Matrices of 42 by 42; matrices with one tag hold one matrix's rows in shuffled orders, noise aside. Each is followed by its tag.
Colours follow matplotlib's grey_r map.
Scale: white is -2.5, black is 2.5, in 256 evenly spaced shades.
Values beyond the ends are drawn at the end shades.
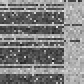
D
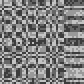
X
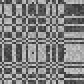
X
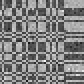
X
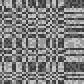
X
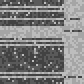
D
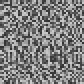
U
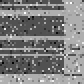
D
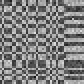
X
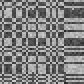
X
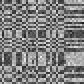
X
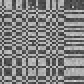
X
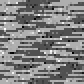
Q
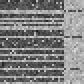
D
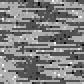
Q
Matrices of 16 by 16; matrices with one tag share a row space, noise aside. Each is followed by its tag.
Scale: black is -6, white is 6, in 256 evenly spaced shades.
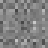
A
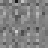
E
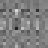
E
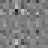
E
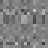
A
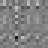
E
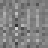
E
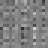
A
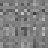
A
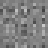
A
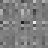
A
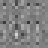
E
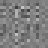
E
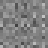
A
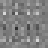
E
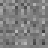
A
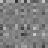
A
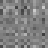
A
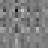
E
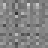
E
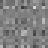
A
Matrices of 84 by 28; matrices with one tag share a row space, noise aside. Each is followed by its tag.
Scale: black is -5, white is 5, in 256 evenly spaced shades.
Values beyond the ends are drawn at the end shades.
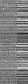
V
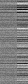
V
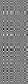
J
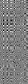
J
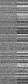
V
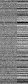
V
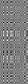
J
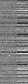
V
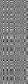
J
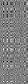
J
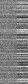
V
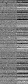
V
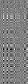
J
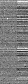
V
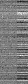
V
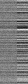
V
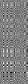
J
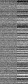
V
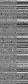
V
